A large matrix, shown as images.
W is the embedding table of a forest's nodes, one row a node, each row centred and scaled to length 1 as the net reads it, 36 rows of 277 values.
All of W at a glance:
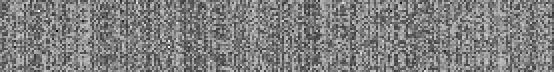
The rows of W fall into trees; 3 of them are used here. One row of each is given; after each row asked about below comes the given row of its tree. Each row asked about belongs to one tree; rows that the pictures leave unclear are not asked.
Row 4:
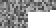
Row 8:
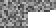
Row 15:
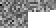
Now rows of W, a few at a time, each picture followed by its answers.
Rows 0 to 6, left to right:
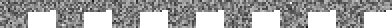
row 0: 15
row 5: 15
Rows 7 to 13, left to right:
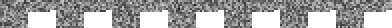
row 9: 4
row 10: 15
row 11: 8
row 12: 4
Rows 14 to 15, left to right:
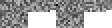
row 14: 4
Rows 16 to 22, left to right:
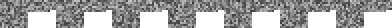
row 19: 4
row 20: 8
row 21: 8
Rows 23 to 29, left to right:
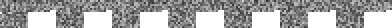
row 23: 8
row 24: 4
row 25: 8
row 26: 15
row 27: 4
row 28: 4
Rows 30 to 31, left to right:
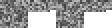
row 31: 4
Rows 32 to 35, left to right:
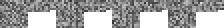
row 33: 8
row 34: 8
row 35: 4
